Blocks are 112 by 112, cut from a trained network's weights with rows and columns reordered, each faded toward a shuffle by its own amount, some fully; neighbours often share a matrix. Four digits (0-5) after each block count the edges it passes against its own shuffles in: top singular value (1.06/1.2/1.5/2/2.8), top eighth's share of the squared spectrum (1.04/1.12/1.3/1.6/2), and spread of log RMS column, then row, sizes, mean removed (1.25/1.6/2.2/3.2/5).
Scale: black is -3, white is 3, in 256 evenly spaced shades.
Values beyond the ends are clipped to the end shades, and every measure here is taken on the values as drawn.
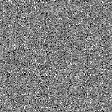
3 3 2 2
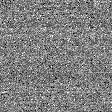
2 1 0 0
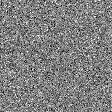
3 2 0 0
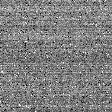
3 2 1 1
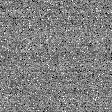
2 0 0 0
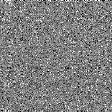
3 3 2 2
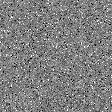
1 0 0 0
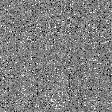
3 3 1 2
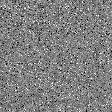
1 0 0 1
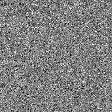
3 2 0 1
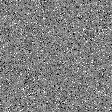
1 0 0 0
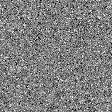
3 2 0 1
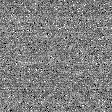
2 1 0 0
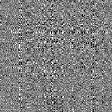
4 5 4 3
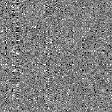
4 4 3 2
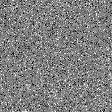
3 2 0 1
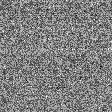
1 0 0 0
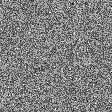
0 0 0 0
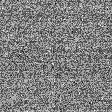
2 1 0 0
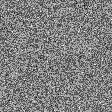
0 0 0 0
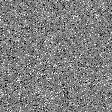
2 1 0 0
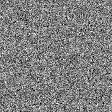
2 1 0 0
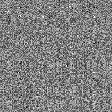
4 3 1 2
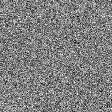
3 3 0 1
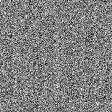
3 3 0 1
